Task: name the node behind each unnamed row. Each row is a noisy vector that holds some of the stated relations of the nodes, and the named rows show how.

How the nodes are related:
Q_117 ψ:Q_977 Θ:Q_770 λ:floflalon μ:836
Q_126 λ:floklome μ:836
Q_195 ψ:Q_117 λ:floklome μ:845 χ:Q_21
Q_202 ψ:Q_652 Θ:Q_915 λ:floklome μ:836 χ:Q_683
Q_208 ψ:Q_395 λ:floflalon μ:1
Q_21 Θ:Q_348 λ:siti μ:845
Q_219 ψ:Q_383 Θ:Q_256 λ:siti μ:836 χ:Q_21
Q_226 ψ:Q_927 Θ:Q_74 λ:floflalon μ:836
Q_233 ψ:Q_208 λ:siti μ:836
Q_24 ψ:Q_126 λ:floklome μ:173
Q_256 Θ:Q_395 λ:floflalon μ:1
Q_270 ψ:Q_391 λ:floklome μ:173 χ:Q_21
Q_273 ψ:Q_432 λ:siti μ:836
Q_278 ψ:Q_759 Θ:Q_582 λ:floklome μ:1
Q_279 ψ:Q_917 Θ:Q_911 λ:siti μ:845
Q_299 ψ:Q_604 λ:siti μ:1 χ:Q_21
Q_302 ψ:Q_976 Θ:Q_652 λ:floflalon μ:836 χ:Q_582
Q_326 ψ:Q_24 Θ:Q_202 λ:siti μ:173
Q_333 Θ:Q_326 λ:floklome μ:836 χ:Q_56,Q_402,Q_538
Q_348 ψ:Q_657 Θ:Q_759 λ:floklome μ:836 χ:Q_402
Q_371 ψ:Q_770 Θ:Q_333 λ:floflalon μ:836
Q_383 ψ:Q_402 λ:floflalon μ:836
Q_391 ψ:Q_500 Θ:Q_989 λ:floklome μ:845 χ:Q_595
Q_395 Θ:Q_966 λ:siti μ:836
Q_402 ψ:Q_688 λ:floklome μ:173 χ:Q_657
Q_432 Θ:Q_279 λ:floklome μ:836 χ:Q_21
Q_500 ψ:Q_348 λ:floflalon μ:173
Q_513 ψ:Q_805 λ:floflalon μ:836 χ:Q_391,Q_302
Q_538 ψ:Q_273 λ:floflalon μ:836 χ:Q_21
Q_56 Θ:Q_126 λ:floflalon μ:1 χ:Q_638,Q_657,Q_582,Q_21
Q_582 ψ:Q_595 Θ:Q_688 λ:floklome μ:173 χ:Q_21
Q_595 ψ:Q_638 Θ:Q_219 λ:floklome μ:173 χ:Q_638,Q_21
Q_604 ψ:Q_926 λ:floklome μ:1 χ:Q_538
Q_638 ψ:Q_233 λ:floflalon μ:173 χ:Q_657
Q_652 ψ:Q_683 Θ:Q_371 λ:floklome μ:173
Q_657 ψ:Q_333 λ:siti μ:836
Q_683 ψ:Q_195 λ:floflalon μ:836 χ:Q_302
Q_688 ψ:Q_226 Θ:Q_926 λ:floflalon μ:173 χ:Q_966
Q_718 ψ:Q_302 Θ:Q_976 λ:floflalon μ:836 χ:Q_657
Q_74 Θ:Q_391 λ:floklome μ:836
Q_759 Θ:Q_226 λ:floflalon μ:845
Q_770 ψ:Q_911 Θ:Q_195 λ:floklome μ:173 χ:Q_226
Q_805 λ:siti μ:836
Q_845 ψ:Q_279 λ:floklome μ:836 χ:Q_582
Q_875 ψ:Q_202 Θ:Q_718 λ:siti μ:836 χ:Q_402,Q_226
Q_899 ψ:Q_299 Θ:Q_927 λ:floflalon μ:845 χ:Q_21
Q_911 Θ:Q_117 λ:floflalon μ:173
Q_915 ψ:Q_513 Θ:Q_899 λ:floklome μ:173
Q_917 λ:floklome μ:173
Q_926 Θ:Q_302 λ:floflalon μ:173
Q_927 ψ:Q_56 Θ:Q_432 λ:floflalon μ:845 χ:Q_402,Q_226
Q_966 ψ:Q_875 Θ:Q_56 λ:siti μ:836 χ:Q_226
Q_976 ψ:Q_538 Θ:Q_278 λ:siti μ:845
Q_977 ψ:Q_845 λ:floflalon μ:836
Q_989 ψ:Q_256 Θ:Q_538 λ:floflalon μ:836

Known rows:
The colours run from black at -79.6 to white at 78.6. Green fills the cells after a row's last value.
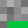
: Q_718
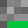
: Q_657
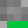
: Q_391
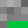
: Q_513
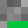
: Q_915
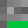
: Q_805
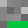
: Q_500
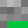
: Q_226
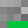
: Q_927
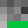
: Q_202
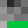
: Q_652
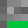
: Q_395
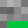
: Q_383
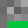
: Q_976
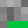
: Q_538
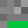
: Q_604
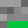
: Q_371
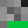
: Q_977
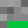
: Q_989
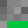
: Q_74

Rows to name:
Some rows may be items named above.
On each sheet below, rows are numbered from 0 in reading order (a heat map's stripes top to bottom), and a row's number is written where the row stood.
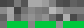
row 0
Q_279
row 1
Q_927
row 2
Q_917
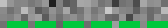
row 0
Q_688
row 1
Q_977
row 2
Q_326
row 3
Q_638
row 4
Q_845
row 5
Q_899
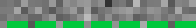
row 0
Q_278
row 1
Q_299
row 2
Q_432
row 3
Q_683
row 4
Q_402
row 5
Q_391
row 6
Q_657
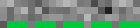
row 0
Q_56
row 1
Q_21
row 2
Q_226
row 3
Q_966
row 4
Q_302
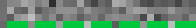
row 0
Q_219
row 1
Q_683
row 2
Q_770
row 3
Q_195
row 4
Q_208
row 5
Q_917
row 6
Q_195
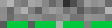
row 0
Q_56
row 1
Q_256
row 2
Q_652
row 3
Q_759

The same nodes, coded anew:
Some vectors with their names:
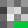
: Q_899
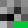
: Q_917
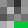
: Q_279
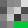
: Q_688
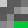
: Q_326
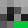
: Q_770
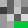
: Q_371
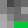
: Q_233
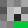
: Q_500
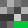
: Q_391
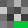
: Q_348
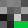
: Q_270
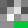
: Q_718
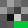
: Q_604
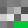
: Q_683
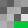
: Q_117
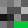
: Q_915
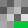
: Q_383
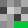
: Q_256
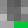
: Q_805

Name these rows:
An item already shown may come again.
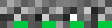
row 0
Q_391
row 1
Q_604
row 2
Q_845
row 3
Q_202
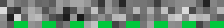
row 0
Q_432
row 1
Q_657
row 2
Q_770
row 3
Q_279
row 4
Q_966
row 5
Q_976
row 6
Q_513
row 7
Q_966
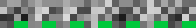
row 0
Q_402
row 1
Q_638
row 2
Q_638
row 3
Q_927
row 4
Q_652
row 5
Q_56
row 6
Q_195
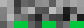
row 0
Q_21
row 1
Q_652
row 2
Q_770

